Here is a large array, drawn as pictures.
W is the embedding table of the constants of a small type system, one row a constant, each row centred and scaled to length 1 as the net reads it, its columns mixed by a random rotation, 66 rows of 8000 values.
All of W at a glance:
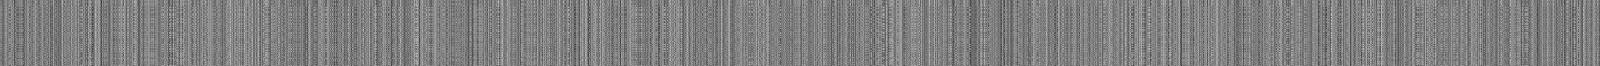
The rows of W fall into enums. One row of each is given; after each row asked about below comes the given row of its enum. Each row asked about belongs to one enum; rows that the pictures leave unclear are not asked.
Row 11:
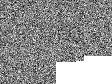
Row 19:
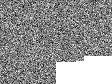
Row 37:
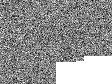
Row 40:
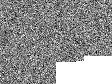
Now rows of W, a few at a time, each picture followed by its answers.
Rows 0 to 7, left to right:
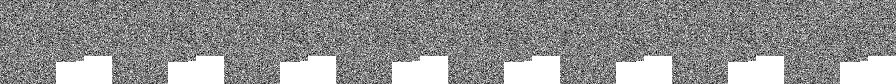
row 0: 19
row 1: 11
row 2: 11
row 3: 19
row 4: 19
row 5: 40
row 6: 11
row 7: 37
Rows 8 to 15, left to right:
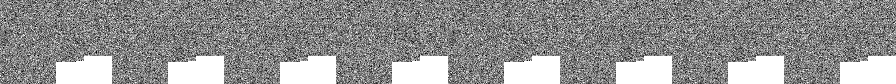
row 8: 40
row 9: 37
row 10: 37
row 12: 40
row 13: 37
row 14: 37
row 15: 37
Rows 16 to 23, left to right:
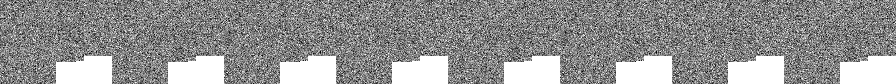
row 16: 11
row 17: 37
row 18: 40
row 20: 37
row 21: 40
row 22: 19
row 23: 37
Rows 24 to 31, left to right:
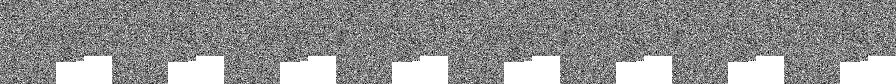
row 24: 37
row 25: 11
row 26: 37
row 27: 40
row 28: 37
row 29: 40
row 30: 40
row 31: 11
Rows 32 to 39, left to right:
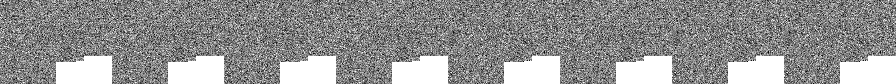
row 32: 37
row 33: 37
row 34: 19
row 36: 40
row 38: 40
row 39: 40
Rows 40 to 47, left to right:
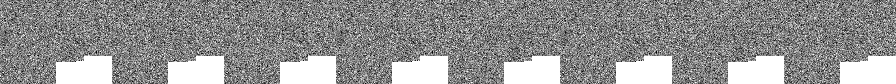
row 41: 19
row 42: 11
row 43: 40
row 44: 37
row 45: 40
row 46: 37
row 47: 19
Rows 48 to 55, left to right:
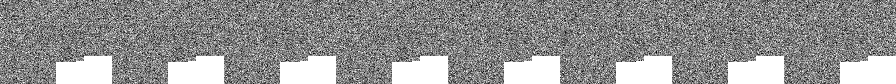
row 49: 37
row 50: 19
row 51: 37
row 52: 19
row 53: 40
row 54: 19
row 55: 19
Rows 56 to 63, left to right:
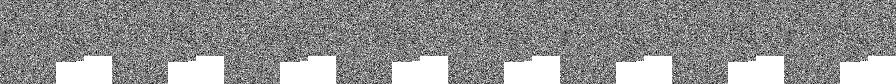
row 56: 40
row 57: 11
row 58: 37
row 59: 19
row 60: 19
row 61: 40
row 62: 11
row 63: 40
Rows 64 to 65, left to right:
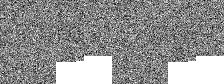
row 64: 11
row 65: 37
